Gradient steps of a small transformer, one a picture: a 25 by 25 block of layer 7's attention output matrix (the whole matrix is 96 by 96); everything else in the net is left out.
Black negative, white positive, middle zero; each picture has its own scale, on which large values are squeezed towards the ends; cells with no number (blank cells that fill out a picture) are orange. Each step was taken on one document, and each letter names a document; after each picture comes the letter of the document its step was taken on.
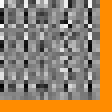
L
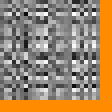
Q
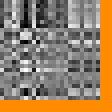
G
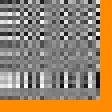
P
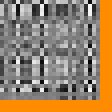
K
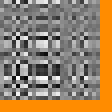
Q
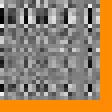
L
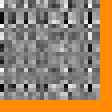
L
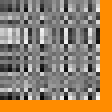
P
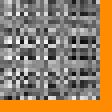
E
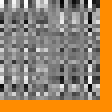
L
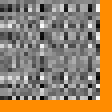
P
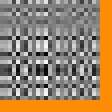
Q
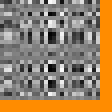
E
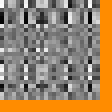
L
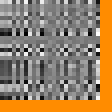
P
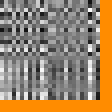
P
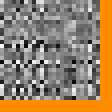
K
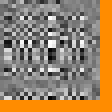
E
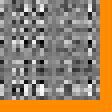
K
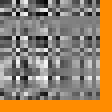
Q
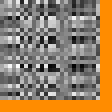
E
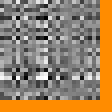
Q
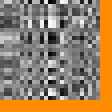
E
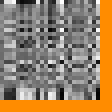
E
